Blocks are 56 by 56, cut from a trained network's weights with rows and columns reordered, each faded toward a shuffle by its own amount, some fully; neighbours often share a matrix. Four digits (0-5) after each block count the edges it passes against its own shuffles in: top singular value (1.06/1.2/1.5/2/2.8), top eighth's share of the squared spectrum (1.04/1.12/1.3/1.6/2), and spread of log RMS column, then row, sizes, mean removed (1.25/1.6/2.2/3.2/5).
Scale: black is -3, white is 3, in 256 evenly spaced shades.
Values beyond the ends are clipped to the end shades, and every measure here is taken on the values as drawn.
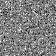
0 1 0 0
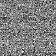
2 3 2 0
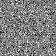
1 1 0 1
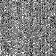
2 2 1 2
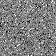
0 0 0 0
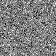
0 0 0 0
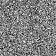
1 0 0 0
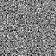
3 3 1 2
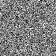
0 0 0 0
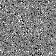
1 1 0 0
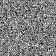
0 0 0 0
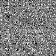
2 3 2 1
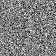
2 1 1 0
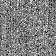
2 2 0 0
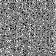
2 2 0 1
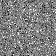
1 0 0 0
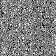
1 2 1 0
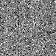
1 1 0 0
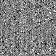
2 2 0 1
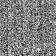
2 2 0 0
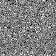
1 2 0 1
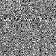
3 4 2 2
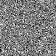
2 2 0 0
